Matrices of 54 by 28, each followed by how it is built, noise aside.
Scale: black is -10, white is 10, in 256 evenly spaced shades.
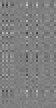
low rank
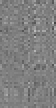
low rank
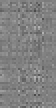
low rank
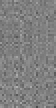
low rank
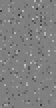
sparse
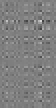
low rank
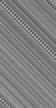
Toeplitz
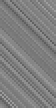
Toeplitz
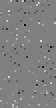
sparse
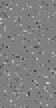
sparse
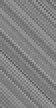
Toeplitz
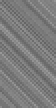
Toeplitz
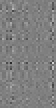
low rank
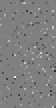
sparse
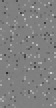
sparse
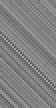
Toeplitz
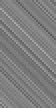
Toeplitz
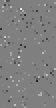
sparse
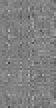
low rank
